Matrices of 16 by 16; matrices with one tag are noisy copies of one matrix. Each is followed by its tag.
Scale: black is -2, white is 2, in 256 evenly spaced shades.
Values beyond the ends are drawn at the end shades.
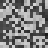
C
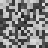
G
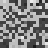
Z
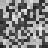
G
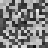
G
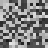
Z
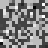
G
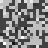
G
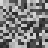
Z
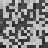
G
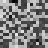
Z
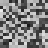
Z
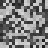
C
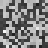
G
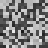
G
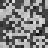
C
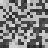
Z
